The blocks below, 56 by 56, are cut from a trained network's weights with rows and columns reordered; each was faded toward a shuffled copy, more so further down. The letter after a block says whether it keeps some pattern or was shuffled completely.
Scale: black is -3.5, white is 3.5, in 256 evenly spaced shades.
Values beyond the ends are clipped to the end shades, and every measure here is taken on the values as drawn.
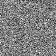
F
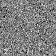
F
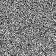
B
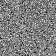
B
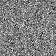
B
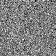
F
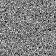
F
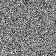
B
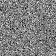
B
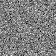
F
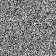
F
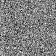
B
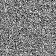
B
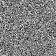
B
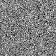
F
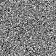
F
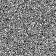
B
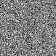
B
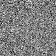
F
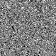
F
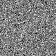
B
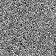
F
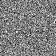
B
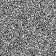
B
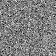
B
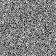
B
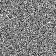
B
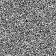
F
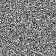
B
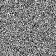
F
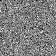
B
